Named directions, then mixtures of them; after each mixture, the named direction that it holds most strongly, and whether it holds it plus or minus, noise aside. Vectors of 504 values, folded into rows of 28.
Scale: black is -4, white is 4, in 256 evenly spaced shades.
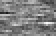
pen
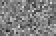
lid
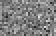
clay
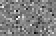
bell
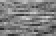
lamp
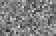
lid, plus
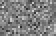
lid, plus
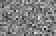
clay, plus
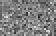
clay, minus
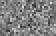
lid, plus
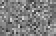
lid, plus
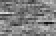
pen, minus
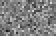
lid, plus
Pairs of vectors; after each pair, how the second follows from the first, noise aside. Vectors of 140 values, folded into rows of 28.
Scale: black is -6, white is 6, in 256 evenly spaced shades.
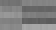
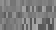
sign-scrambled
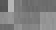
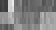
scaled up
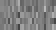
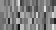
scaled up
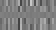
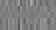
shrunk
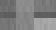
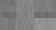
shrunk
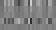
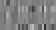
wrapped around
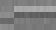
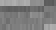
wrapped around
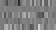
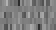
sign-scrambled
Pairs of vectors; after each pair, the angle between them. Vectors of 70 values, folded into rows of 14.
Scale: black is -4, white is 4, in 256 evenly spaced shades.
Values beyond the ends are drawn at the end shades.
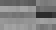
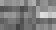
nearly opposite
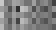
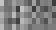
nearly parallel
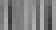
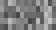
partly opposed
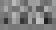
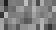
orthogonal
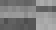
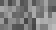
partly aligned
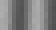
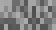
orthogonal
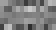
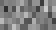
orthogonal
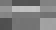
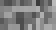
partly aligned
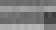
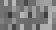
orthogonal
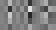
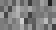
partly aligned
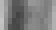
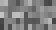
orthogonal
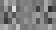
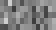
partly opposed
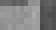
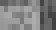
nearly parallel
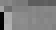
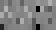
orthogonal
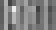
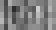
nearly opposite
